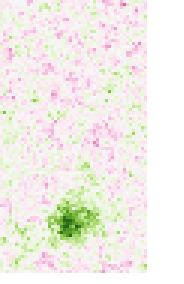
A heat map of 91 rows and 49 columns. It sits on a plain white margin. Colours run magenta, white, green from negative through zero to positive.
The bottom middle is the ninth with the highest average. A single bump stands in the bottom middle. No row or column stands out. The field is mottled with small blotches.
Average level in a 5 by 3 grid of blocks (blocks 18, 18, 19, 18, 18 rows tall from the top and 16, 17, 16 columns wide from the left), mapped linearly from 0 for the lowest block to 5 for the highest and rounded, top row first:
110 | 102 | 211 | 152 | 351
